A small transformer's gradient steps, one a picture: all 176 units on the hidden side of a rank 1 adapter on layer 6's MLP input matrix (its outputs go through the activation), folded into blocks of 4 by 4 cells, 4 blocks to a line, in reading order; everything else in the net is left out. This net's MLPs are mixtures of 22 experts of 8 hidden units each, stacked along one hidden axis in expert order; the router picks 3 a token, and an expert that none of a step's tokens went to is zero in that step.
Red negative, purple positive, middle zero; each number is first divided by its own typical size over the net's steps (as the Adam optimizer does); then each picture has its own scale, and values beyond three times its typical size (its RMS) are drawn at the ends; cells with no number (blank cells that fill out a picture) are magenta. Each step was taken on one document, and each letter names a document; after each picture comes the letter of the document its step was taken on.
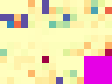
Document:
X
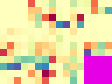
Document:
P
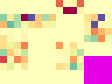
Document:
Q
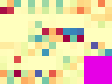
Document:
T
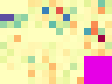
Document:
X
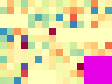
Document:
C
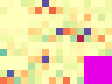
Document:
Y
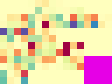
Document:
C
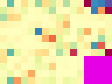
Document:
Y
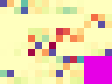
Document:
T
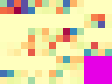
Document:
T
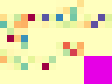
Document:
Q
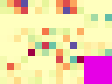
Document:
T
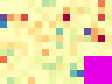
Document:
Y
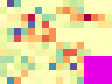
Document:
C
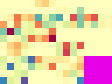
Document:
C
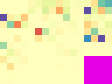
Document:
X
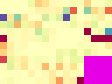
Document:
X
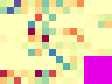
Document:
T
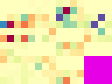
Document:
Q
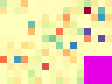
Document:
Y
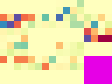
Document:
Q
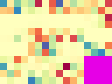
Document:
T
